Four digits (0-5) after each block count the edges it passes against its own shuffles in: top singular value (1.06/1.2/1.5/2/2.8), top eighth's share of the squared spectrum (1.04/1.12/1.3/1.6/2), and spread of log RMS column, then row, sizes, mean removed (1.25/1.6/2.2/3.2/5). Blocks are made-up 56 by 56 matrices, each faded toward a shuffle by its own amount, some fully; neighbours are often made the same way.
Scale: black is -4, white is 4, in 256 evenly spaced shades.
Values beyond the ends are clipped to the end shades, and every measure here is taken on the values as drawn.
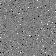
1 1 0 0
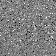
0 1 0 1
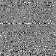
2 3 0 3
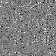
3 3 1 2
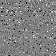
3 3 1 2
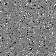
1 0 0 0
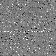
2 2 0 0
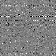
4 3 0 2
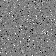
1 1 0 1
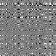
4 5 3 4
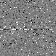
3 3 0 1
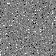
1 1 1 0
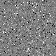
0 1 0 0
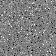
0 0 0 0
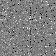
1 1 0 0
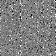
1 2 2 0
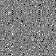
4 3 2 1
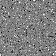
0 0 0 0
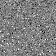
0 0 0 0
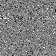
1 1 0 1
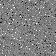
0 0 0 0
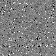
1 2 1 1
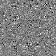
3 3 1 2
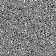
0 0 0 0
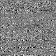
1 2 0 3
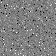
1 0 0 0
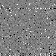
3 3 1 2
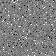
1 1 0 0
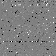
3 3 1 1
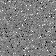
0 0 0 0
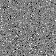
0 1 0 0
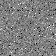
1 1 0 1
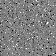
1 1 0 0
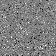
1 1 0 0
